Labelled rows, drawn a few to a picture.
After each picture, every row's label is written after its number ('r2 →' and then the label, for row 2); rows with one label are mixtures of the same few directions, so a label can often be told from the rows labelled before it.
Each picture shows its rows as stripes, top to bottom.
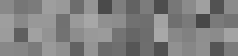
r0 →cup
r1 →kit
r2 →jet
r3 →cup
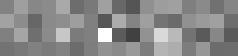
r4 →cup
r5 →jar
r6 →cup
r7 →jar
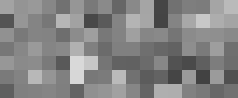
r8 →jar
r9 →kit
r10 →cup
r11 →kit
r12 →kit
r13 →kit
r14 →jar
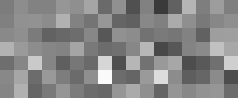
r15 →jar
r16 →cup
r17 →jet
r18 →jar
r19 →jar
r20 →cup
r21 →jet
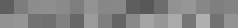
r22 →jar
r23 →kit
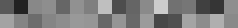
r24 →jet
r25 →jar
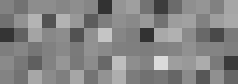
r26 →cup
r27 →cup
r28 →jar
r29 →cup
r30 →jar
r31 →kit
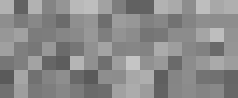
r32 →jet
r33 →cup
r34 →jet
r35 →kit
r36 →cup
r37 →jet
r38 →jet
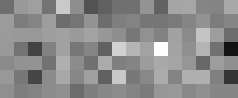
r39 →cup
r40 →cup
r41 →jet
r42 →jar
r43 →cup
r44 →jar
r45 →kit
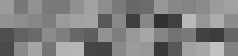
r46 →jet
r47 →jar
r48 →jet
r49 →kit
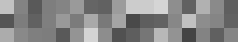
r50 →jar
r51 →jar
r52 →kit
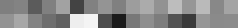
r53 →kit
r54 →kit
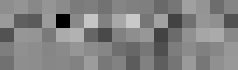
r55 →cup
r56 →cup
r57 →kit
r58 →jar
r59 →jar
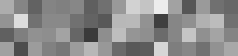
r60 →jar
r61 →jet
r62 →kit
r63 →jet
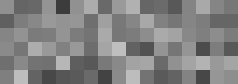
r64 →cup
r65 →jet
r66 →cup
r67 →kit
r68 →kit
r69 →jet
